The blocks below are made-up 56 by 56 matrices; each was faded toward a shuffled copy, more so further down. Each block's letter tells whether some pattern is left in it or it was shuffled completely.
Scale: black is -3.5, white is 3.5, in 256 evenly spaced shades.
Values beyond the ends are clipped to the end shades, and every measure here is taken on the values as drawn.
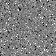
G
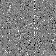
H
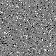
G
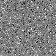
G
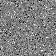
G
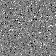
G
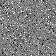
G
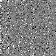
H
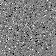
G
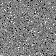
G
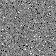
G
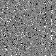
H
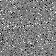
G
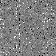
H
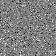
G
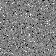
G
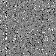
H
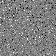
G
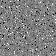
G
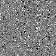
H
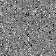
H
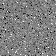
G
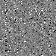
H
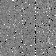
H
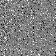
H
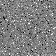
G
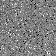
G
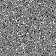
G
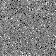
G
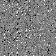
H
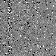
H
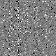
H
